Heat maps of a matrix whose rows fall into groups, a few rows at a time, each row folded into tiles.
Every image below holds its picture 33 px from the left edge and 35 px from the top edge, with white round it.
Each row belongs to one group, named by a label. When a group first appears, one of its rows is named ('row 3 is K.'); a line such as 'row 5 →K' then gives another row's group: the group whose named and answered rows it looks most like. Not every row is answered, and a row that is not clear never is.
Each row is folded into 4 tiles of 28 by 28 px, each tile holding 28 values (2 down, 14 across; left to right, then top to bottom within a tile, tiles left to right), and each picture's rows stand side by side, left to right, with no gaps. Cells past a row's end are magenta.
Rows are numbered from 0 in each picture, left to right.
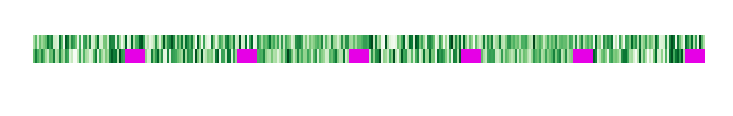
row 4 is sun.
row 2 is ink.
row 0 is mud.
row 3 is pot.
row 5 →mud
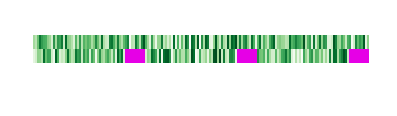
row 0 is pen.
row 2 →mud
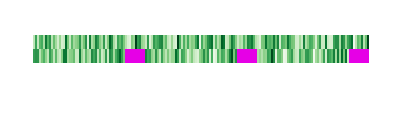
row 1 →mud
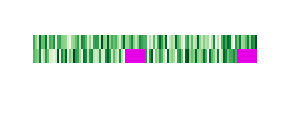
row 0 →ink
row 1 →pen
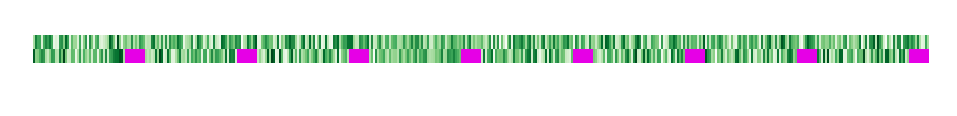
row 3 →sun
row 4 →pot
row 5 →pen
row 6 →mud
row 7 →pot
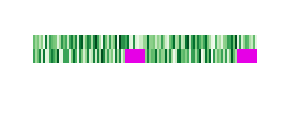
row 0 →pot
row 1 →pot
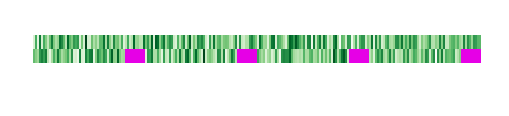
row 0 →sun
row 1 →ink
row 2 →mud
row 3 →sun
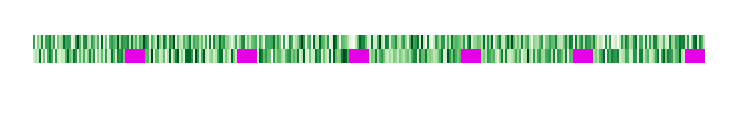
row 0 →pen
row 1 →ink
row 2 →mud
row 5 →pot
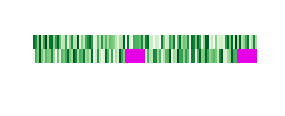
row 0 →ink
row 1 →pot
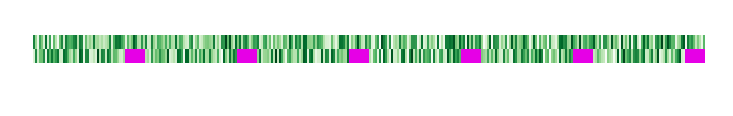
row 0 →pot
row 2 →pot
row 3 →pen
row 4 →pen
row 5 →ink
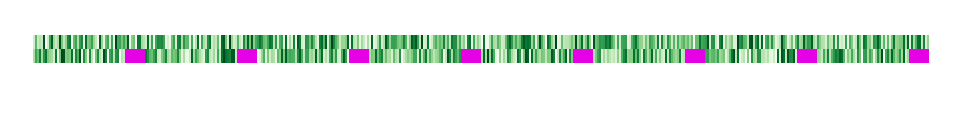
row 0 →sun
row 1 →mud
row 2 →ink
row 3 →sun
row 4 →sun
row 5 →ink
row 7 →pot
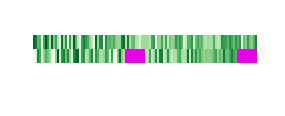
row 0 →ink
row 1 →pen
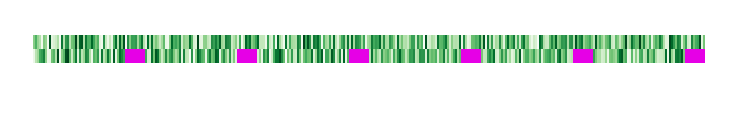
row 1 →sun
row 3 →ink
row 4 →sun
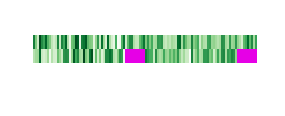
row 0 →ink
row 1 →mud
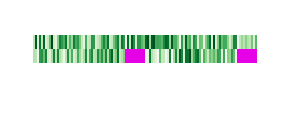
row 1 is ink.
